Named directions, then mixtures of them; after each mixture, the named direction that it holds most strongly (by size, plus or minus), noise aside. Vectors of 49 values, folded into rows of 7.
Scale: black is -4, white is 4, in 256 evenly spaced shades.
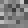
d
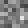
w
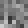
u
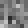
u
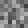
u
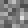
w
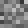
d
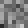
u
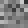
d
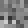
u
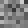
d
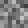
w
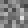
w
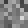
w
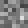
w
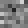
d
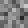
w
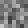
u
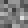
w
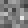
w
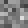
w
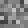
d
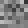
d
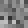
u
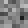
w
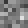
w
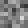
w
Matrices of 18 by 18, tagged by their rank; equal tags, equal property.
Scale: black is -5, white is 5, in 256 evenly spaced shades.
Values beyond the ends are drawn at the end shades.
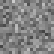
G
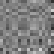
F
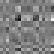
F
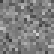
G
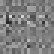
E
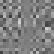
E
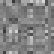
E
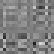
F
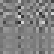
F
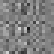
E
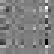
F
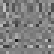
E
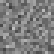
G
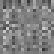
E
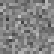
G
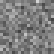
G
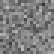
G
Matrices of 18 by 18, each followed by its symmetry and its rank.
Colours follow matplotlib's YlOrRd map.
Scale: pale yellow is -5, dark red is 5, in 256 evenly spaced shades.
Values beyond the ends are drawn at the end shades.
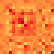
symmetric, rank three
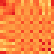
symmetric, rank two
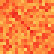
symmetric, full rank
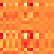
neither, rank two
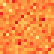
symmetric, full rank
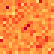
symmetric, full rank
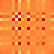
symmetric, rank one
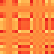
symmetric, rank one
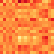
neither, rank two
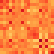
symmetric, rank three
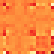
symmetric, rank two
